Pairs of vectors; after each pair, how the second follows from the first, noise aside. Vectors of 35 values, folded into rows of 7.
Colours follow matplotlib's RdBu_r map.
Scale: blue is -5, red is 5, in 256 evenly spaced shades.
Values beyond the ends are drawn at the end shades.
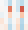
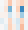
negated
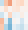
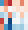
scaled up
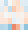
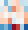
scaled up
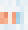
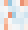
shuffled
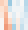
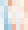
negated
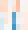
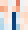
scaled up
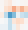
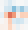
negated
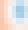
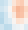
negated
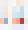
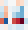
scaled up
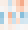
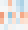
negated
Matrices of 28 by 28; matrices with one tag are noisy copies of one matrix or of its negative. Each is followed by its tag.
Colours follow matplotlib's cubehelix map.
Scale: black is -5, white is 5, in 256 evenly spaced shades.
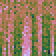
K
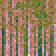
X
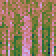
K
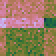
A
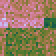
A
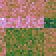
A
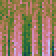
K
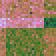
A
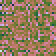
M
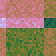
A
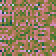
M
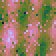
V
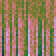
X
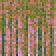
X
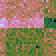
A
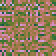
M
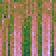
K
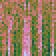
K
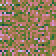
M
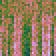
K
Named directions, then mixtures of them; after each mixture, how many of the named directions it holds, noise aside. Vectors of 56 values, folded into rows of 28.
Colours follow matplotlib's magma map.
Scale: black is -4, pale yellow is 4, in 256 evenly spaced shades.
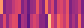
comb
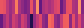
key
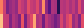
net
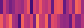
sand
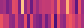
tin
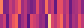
one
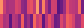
two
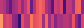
two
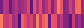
one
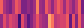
three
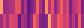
one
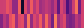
one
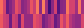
two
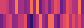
one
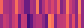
three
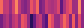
one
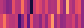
three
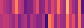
three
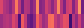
three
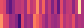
three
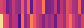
three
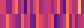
three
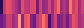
two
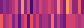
two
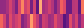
one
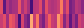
three
